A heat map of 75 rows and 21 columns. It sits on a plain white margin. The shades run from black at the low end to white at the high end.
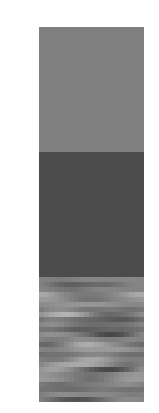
The table splits into 3 rows of 1 panel. Panel 1,1: middling, flat. Panel 2,1: low, flat. Panel 3,1: middling, streaked across.
